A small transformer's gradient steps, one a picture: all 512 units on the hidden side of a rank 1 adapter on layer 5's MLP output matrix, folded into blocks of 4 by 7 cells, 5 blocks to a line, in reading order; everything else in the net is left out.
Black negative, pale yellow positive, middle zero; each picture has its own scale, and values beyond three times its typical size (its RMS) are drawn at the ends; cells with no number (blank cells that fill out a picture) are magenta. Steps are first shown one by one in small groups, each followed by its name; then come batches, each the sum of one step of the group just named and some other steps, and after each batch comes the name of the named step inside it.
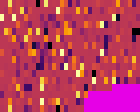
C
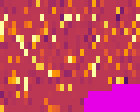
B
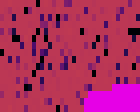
C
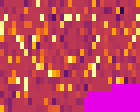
B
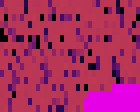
C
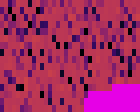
B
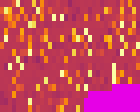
C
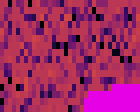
B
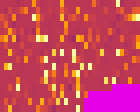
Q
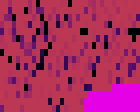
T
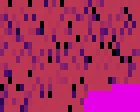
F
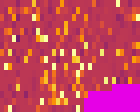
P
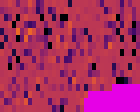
T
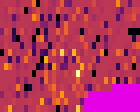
P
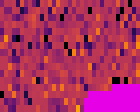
T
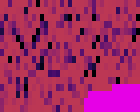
F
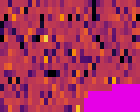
Q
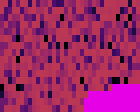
T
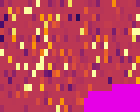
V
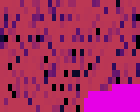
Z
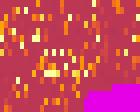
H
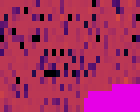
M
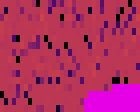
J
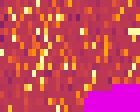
V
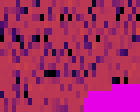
V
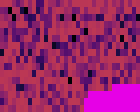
M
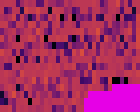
J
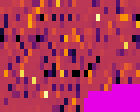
Z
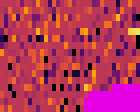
Z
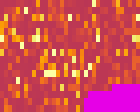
H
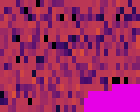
J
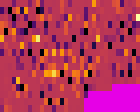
H
